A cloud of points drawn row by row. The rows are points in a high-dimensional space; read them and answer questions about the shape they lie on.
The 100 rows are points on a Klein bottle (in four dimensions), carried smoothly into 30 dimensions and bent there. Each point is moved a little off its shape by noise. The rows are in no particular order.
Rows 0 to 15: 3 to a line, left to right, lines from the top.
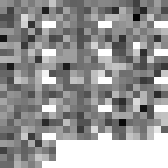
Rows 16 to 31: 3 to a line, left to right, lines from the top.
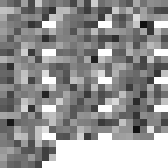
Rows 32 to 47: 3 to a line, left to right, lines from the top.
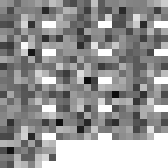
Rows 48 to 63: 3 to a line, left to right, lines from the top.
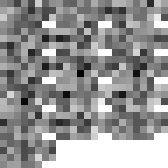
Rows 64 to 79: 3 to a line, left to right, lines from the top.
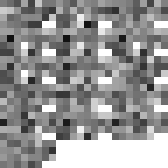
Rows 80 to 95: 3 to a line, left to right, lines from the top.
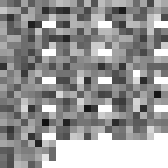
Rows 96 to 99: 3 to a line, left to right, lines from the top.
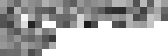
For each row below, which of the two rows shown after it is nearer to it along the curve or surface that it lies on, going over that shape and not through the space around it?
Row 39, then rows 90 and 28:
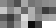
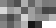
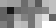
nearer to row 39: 90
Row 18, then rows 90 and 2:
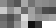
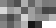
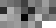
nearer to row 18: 90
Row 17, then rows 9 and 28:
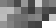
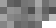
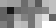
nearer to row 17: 9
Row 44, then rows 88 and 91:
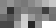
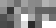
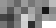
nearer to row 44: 91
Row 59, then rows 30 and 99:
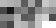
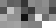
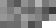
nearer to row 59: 30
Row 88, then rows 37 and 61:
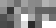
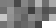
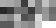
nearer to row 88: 37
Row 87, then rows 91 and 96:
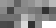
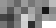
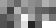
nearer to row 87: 91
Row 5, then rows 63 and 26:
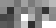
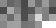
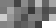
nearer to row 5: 26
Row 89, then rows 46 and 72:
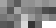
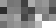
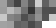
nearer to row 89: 72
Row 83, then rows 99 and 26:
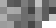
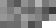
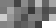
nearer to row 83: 99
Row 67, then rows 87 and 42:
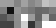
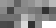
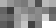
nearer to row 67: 42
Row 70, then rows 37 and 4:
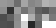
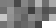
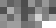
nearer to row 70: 37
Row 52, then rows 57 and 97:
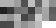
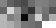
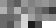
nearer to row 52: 57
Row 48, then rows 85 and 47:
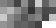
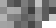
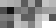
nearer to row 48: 85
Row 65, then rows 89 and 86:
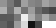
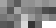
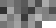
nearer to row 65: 89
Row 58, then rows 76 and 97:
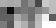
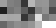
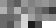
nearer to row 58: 76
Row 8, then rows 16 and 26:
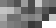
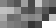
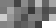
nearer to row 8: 16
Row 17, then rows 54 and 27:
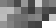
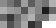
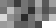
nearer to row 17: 27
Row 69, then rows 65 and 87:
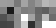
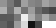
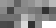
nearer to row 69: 65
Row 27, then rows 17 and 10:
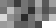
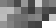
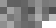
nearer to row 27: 17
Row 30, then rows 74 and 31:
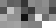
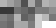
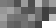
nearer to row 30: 74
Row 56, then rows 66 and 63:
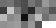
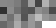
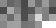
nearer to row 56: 66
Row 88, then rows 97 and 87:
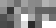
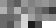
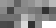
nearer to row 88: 97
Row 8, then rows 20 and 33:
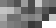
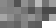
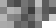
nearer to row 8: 33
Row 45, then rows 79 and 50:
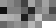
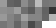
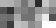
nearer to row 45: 50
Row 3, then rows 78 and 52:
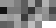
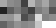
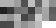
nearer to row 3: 52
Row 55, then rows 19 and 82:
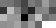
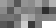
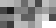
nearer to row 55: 82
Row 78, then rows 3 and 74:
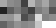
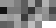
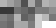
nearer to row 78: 74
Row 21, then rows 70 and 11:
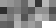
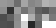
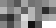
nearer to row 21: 70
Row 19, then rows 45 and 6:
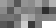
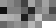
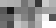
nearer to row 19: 6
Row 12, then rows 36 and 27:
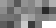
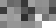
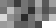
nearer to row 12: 27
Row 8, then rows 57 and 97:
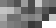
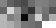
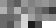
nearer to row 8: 97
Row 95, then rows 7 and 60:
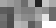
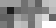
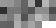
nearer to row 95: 60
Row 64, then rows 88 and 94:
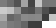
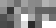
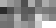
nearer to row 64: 88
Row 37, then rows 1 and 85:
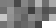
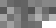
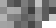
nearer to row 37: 1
